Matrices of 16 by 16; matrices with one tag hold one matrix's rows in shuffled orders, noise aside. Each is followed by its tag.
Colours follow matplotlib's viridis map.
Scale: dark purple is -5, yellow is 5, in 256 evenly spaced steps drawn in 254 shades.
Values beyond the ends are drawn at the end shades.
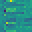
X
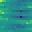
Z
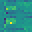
X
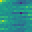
Z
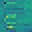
X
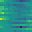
Z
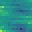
Z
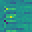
X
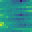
Z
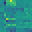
X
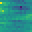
Z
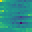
Z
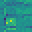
X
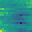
Z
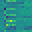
X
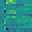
X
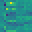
X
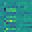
X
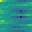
Z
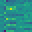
X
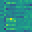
X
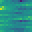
Z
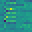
X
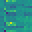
X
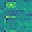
X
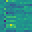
X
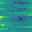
Z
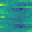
Z
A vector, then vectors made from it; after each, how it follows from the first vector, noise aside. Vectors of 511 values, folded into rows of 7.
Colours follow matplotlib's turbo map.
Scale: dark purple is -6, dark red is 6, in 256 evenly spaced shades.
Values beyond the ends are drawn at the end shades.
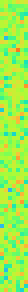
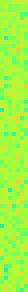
shrunk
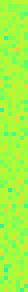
shrunk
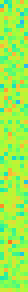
reversed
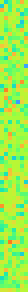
reversed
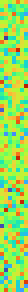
scaled up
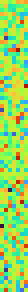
scaled up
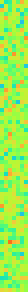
reversed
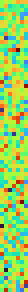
scaled up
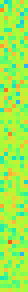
reversed
